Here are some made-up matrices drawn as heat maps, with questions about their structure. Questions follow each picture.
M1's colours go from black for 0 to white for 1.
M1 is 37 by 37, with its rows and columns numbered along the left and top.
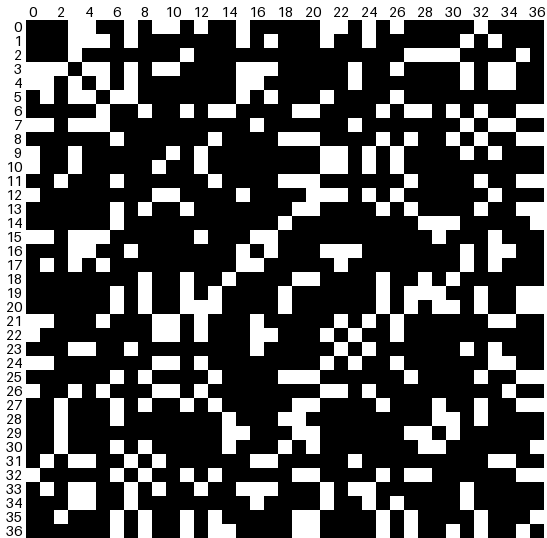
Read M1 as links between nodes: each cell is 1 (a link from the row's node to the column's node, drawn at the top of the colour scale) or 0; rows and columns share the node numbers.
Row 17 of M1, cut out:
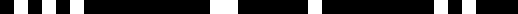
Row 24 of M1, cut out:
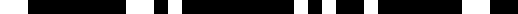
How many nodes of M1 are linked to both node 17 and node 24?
2
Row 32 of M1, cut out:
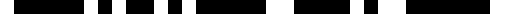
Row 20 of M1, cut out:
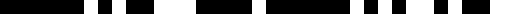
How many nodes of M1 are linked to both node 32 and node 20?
8
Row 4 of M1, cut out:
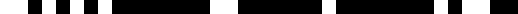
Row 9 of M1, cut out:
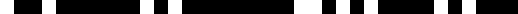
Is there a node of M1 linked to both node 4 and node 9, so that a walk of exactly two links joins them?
yes
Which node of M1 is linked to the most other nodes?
node 3
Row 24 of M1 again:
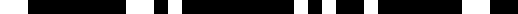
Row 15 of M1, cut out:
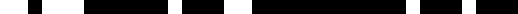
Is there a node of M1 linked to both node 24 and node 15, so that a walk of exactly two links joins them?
yes
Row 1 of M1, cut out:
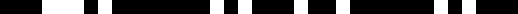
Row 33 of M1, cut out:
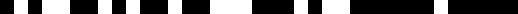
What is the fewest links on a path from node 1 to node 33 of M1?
1
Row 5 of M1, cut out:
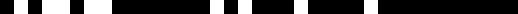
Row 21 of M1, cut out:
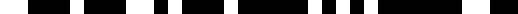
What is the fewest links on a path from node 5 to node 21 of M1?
1
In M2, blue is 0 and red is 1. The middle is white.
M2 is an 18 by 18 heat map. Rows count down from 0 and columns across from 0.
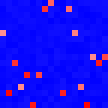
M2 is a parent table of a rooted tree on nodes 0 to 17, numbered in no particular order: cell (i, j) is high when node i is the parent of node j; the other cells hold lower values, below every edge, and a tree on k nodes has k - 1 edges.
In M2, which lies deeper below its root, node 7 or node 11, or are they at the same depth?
the same depth
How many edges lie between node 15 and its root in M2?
1
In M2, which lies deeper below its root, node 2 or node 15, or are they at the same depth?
node 2
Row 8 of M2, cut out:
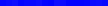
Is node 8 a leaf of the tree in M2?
yes
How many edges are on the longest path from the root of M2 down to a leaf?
4
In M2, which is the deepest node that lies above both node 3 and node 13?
14
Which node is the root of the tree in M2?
9
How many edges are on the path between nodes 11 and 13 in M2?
6
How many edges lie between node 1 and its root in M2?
2
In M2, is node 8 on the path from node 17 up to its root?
no
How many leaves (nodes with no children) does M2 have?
9
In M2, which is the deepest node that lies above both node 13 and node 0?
17
